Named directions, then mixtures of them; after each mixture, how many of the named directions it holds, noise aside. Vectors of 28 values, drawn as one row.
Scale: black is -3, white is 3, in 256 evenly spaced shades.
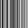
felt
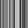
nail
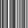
two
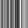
two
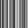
two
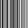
one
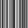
two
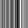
two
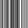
two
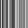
two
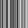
one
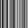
two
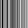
one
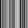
one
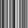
two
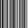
two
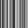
two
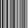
two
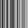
one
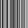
one
